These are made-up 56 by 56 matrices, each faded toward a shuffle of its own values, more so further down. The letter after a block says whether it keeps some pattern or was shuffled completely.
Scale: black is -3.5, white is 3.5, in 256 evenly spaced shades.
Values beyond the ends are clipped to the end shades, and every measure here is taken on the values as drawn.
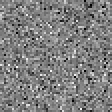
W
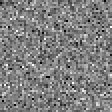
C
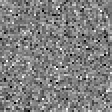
C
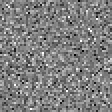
C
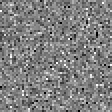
C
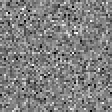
W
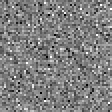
C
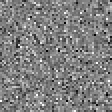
W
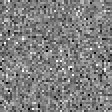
C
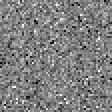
C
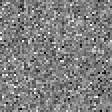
C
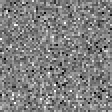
C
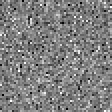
W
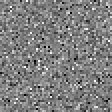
C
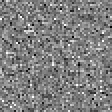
W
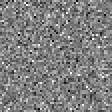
W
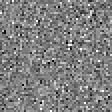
C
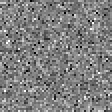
C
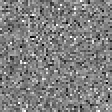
W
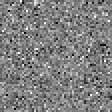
W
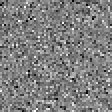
C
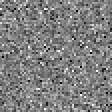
W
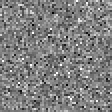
C
